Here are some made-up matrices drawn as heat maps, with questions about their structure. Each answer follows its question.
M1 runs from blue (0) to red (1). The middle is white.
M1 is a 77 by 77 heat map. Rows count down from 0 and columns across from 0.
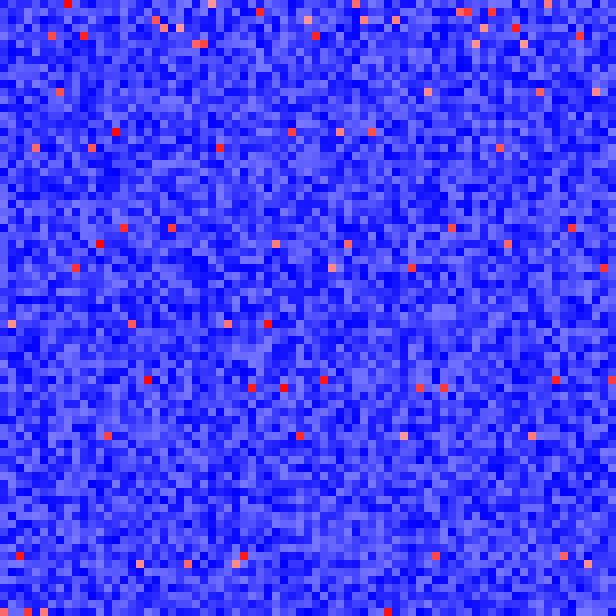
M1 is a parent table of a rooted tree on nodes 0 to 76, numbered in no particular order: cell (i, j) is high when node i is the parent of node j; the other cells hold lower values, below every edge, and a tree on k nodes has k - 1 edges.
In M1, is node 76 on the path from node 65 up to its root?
yes
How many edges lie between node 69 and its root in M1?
1
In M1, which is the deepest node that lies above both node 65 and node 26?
76
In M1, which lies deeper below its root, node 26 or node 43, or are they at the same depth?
the same depth
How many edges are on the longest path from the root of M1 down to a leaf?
3
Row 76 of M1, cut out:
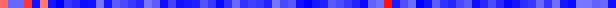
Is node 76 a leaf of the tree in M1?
no
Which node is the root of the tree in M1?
47
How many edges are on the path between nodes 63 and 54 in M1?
3
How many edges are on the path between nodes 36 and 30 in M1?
5
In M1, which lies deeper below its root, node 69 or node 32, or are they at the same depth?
node 32
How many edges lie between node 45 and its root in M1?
3
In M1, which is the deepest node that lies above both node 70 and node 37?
69
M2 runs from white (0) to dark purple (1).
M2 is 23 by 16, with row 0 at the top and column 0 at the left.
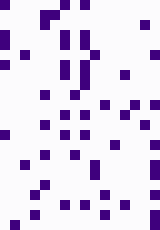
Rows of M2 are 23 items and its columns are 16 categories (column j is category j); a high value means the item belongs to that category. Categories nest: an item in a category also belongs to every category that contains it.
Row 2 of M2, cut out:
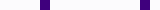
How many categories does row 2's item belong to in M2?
2
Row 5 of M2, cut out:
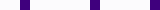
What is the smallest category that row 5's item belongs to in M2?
2
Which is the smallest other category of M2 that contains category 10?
15
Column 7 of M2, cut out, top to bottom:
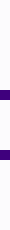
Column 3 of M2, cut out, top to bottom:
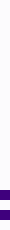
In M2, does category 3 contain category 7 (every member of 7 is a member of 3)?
no
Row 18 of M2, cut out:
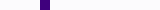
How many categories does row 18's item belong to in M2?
1
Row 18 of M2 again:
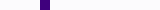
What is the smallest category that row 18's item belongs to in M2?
4
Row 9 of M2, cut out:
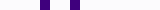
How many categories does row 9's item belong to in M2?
2
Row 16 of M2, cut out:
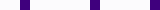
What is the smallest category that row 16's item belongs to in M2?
2
